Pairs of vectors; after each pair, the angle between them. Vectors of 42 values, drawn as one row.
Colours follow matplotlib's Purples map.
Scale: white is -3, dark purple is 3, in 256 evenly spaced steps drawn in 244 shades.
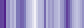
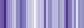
nearly parallel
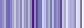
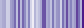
nearly opposite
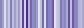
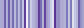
nearly opposite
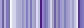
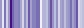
nearly opposite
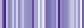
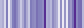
partly opposed
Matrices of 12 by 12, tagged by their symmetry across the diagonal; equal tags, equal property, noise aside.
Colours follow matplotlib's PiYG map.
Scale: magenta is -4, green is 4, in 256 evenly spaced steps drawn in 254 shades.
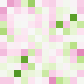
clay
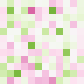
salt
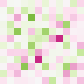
clay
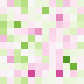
salt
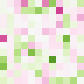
salt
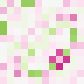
clay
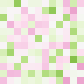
clay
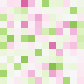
salt
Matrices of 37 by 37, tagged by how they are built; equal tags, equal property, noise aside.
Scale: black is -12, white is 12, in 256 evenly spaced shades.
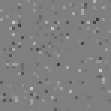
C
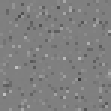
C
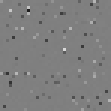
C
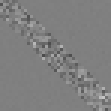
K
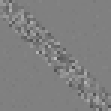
K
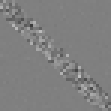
K
